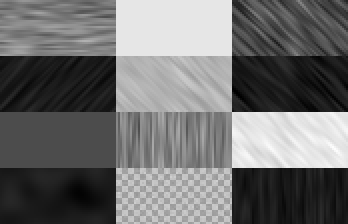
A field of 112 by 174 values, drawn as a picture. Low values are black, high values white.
The table splits into 4 rows of 3 panels. Panel 1,1: middling, streaked across. Panel 1,2: very high, flat. Panel 1,3: low, slanting down to the right. Panel 2,1: very low, slanting up to the right, faint in contrast. Panel 2,2: high, slanting down to the right, faint in contrast. Panel 2,3: very low, slanting down to the right, faint in contrast. Panel 3,1: low, flat. Panel 3,2: middling, streaked downward. Panel 3,3: very high, slanting down to the right, faint in contrast. Panel 4,1: very low, smooth, faint in contrast. Panel 4,2: high, checkered. Panel 4,3: very low, streaked downward, faint in contrast.
